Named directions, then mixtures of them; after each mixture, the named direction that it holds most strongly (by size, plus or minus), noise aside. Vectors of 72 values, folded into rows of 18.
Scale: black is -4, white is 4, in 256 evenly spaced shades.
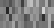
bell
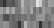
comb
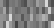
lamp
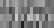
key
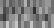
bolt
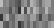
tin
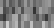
bolt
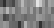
comb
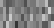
lamp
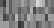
comb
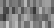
bolt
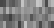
comb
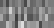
key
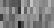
tin
